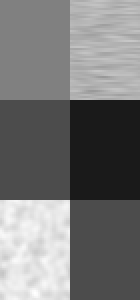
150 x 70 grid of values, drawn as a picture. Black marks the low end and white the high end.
The table splits into 3 rows of 2 panels. Panel 1,1: middling, flat. Panel 1,2: high, streaked across, faint in contrast. Panel 2,1: low, flat. Panel 2,2: very low, flat. Panel 3,1: very high, blotchy, faint in contrast. Panel 3,2: low, flat.
